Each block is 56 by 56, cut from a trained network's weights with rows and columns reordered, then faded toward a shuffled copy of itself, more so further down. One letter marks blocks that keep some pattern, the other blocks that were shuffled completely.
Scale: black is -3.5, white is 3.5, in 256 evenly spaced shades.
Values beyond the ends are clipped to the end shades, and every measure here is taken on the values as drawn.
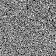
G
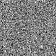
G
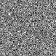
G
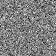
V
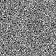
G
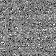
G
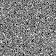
V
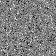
V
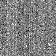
G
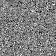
V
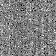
G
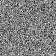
V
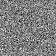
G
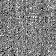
G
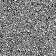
V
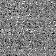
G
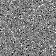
V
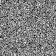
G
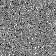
V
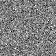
V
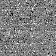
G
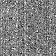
G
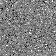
V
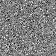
V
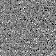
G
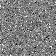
V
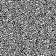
V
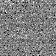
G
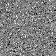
V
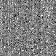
G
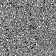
V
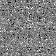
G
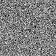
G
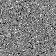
V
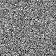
V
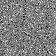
V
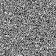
G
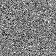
V
